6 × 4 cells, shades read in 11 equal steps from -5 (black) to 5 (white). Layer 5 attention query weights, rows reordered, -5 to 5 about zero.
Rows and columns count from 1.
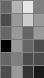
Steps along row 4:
up down down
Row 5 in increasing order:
-2 -2 -1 0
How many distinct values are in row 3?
2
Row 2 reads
-2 1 3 1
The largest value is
4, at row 1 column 3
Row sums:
5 3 0 -7 -5 -8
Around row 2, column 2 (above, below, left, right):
2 1 -2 3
